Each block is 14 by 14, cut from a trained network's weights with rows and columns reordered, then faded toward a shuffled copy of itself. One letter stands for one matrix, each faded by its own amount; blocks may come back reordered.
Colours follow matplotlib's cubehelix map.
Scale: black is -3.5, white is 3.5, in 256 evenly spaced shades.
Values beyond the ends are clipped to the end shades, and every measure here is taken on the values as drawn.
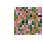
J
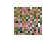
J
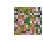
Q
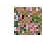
J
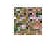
J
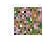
J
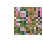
Q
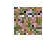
J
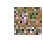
J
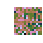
J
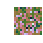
J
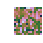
Q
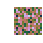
Q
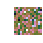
J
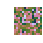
Q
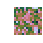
Q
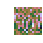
Q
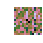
Q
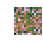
J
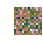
Q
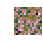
J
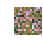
J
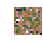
J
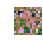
Q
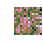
J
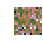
J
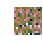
J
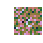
J
